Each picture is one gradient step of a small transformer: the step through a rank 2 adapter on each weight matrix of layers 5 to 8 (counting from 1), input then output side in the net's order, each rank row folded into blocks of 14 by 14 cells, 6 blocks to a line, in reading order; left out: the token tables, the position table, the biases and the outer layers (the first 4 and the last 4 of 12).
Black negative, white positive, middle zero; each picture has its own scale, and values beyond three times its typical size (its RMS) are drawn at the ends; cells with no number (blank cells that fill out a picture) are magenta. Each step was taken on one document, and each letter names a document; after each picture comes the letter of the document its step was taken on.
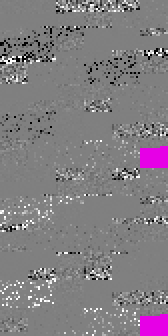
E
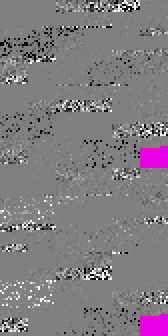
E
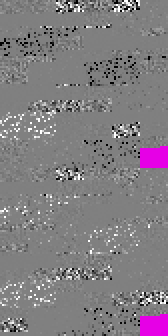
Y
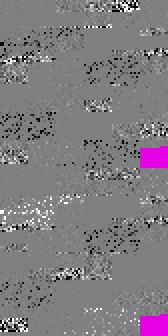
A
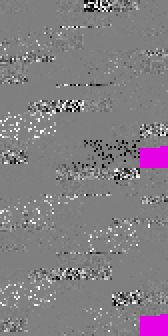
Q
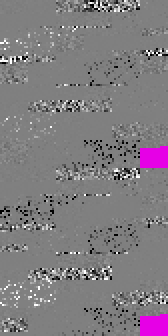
Q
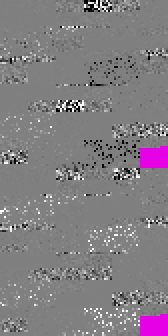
Q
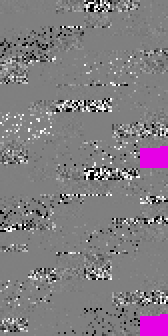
A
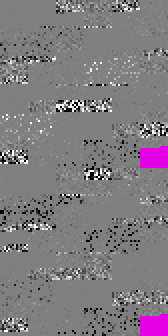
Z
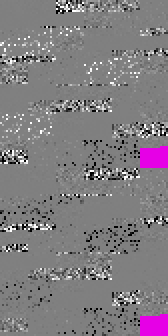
Z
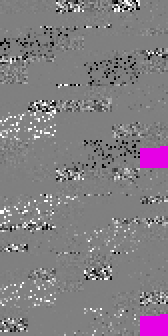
Y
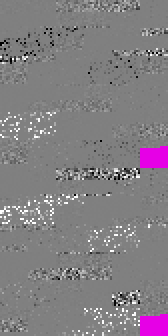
Q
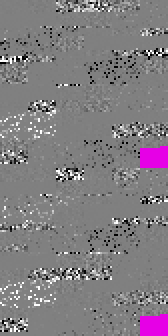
Y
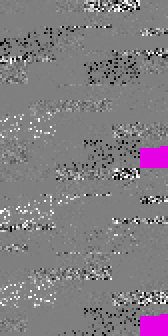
Y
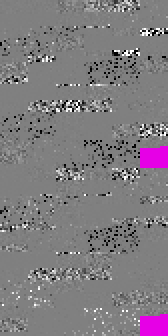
Y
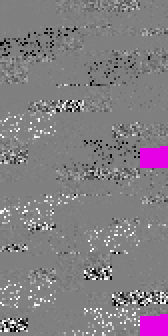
Q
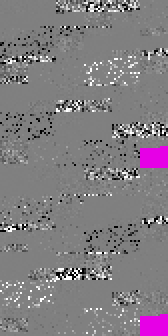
Z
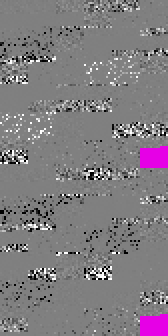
Z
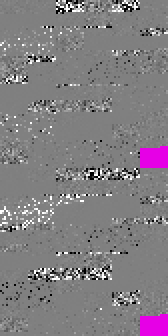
E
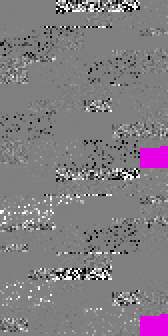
E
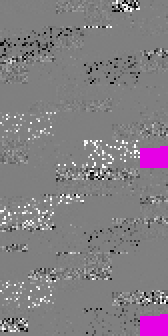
A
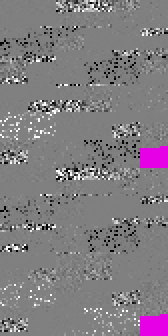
Y
